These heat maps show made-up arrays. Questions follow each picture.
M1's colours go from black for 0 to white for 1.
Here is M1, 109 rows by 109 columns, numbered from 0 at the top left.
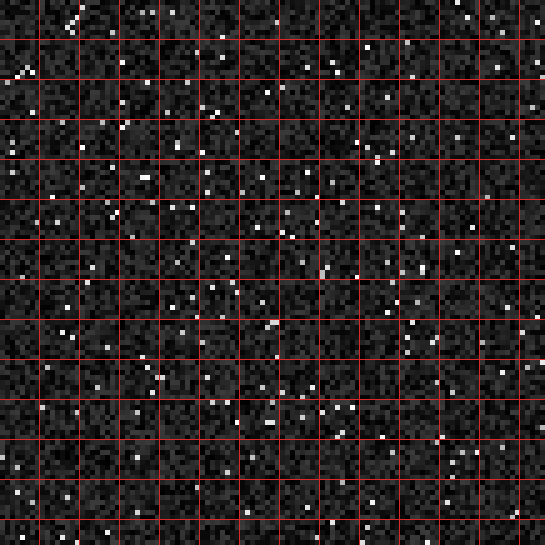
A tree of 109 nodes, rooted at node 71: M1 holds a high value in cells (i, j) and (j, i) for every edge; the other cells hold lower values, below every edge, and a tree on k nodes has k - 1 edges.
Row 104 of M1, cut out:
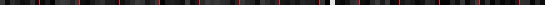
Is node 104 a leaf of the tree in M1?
yes
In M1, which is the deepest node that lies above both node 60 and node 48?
28
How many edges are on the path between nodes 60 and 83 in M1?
1
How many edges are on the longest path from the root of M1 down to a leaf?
6
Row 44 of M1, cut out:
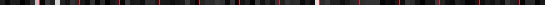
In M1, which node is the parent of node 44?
63
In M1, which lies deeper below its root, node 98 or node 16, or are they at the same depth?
node 98
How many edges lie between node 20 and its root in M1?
6
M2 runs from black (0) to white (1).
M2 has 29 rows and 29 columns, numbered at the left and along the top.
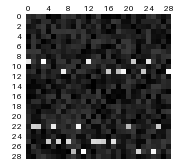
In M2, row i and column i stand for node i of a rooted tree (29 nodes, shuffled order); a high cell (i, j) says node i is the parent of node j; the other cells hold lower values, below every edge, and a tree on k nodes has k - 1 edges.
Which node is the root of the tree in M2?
27
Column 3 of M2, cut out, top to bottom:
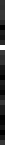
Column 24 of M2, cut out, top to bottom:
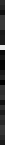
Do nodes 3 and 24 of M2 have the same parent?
yes
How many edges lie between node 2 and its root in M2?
2
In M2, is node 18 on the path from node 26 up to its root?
no
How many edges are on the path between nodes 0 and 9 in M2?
1
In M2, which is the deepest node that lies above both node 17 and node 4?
25
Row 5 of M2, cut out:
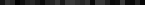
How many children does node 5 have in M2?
0
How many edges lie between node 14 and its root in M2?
2
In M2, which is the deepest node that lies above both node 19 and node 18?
11
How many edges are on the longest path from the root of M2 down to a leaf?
2
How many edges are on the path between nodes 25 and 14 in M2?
1
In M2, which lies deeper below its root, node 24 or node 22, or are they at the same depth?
node 24
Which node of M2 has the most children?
25
